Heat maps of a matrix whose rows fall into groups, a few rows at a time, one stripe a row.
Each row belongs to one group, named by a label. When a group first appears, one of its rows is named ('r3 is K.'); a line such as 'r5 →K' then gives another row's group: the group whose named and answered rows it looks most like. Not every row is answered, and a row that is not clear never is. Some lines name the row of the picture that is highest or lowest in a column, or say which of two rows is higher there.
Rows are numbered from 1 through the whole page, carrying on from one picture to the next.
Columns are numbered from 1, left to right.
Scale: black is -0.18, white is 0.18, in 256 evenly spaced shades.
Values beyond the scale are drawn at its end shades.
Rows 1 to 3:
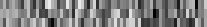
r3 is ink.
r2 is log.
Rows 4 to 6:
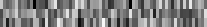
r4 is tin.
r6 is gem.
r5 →ink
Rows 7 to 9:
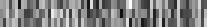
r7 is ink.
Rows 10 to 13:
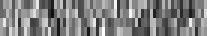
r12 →log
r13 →log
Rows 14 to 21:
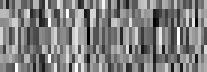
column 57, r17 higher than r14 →No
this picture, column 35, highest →14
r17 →tin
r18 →tin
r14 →gem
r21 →tin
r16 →log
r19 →ink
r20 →log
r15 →log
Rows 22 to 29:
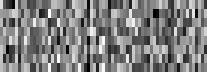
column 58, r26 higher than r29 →No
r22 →tin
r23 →log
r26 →log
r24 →ink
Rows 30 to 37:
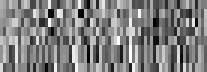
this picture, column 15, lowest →32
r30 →log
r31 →gem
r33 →ink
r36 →tin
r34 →log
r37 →tin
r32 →log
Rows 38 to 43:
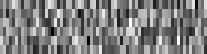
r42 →tin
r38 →log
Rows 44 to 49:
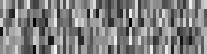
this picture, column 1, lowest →47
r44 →log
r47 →gem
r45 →tin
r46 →tin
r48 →gem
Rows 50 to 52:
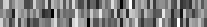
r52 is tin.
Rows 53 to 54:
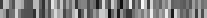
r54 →gem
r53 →gem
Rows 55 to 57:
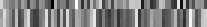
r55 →tin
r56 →log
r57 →log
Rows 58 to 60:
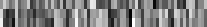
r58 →log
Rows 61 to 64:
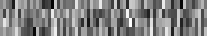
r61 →tin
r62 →ink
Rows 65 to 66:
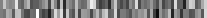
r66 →gem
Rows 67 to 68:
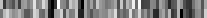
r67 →ink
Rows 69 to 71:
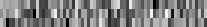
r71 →tin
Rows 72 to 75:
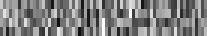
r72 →ink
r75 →gem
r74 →log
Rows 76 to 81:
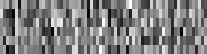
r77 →tin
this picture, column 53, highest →76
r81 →tin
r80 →ink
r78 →gem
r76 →ink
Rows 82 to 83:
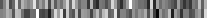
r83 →gem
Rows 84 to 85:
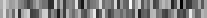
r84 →gem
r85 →log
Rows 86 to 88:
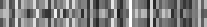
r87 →gem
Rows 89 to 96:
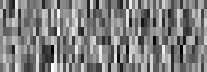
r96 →gem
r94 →tin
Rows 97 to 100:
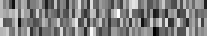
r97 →tin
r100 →log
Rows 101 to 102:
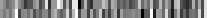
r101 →gem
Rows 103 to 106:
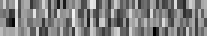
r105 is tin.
